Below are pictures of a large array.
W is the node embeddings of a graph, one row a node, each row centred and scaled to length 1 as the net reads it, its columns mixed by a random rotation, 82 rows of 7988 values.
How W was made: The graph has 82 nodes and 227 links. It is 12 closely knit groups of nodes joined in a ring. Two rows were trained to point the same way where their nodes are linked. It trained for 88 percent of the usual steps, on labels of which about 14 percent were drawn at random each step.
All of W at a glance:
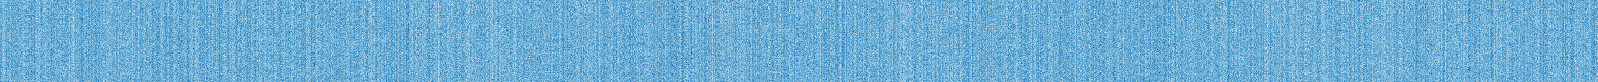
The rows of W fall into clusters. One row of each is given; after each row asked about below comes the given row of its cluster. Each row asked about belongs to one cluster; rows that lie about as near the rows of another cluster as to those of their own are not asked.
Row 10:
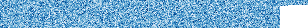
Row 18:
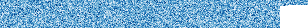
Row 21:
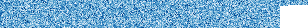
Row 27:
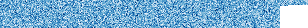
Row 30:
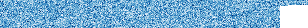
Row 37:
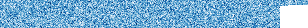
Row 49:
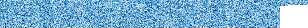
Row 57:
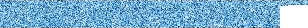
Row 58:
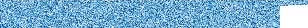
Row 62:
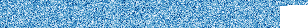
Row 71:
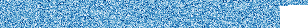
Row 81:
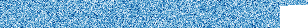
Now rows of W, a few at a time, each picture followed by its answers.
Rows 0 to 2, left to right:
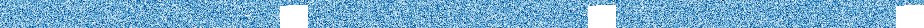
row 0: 18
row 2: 21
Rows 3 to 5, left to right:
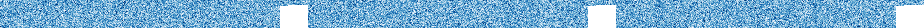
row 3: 30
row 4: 10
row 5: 57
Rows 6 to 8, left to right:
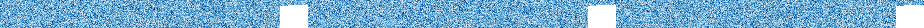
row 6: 81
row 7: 81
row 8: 21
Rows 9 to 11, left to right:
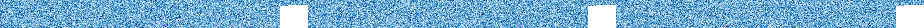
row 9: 21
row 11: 10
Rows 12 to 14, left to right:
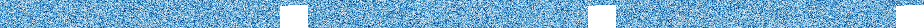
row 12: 58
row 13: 10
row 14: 30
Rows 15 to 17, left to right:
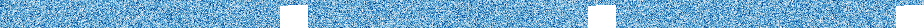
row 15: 62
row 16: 21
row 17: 27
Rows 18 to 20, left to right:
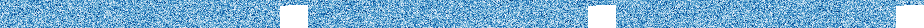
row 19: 30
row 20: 71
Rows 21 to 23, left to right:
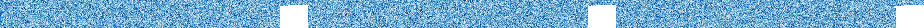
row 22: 10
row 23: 71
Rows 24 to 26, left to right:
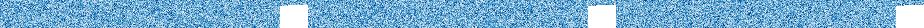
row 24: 81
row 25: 27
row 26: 62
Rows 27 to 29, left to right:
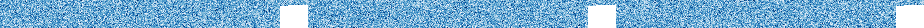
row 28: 49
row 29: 57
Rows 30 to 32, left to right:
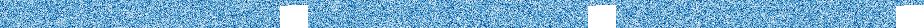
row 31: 57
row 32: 37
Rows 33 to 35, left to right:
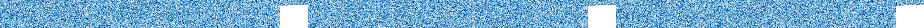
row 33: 49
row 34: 58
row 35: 49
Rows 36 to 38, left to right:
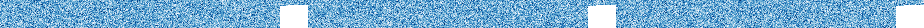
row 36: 18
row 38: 62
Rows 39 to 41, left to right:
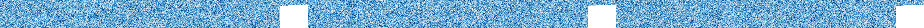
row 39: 81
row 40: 10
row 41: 62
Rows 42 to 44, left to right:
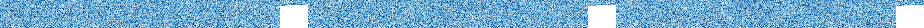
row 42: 71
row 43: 58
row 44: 18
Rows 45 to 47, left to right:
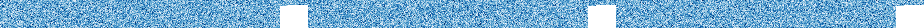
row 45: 18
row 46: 21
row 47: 81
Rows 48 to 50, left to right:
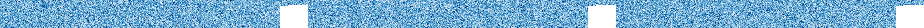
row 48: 57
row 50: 62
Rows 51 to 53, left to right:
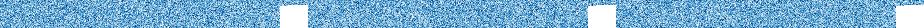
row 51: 27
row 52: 37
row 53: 37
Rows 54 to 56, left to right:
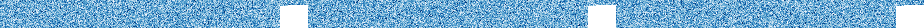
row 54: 27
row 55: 49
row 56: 10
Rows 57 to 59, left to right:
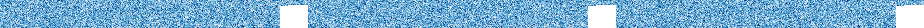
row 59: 57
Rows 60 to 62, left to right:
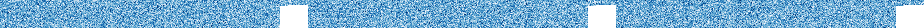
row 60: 49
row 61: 71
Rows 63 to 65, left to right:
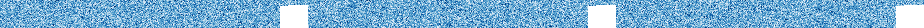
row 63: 37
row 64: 57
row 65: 81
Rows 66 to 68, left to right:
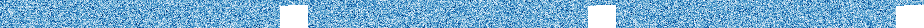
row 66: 21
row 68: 27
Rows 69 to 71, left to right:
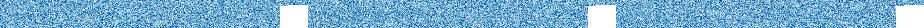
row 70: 49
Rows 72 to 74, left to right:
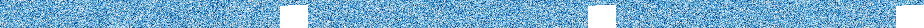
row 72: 62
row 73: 18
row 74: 18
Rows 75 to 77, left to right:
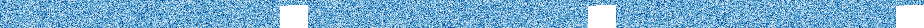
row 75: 10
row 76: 21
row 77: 10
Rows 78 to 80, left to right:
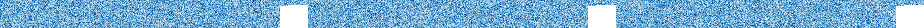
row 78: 81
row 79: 71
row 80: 57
